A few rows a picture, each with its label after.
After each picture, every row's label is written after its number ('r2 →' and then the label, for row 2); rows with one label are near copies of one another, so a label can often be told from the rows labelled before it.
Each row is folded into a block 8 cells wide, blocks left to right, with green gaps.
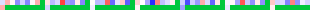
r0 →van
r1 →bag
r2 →bag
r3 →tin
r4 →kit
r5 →bag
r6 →tin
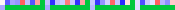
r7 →kit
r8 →kit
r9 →kit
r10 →kit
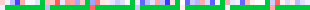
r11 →tin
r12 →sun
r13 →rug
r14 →kit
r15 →kit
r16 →tin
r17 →rug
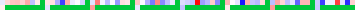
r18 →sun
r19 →tin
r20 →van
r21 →tin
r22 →bag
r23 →tin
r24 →van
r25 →kit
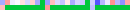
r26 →rug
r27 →rug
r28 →kit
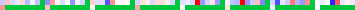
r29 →rug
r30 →rug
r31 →tin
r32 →rug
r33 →bag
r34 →bag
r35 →kit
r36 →tin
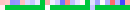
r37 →tin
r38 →tin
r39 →kit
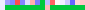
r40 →bag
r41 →van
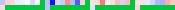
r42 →rug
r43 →kit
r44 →sun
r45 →van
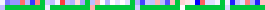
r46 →kit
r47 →bag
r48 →rug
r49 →kit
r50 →tin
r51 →kit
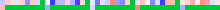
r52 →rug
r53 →kit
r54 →kit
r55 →van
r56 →sun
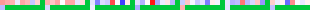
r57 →sun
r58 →sun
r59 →kit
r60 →bag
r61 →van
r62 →bag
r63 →tin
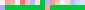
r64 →sun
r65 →rug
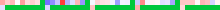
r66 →sun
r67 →bag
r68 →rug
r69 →rug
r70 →sun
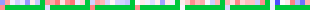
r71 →rug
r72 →sun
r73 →rug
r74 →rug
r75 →sun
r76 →sun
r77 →kit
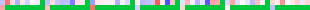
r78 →rug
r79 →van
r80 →rug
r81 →kit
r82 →van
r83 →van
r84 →sun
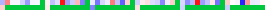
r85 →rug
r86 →bag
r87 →kit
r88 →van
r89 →bag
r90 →tin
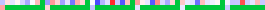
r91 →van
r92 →van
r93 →kit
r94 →tin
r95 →tin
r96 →bag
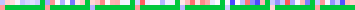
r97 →rug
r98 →van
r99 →sun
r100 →rug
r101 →sun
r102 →kit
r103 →bag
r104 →van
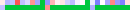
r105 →bag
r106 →rug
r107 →kit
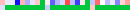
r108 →tin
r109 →kit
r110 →van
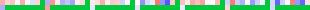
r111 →sun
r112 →van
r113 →sun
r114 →kit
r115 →sun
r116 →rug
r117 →kit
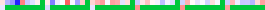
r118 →tin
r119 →kit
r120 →sun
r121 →rug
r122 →rug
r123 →van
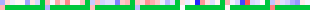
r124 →rug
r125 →sun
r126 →van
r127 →sun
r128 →tin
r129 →tin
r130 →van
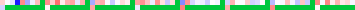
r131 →tin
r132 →sun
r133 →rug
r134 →sun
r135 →rug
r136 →rug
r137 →rug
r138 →sun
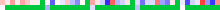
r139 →sun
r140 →kit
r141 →tin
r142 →kit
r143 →kit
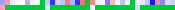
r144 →rug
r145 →kit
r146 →tin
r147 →tin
